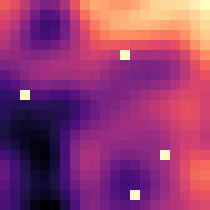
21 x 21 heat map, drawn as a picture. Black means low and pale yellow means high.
Slope: up to the top right. Lone odd cells: 4, each higher than its neighbours. Ninth with the highest average: top right. Grain: blotchy. Mirror symmetry: none. Ninth with the lowest average: bottom left.
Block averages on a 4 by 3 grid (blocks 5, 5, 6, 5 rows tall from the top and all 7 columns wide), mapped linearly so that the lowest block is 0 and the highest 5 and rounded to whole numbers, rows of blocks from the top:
2 4 5
2 2 3
0 2 3
0 2 3
